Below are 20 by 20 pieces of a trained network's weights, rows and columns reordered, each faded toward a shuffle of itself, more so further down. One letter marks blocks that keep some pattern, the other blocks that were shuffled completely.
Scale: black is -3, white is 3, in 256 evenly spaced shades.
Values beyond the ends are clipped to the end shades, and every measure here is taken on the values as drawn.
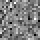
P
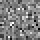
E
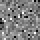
E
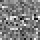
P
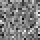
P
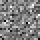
E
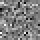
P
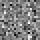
P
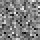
E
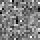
P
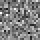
E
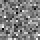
E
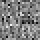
P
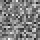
P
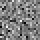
E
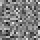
P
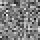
E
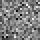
E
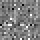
P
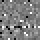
P
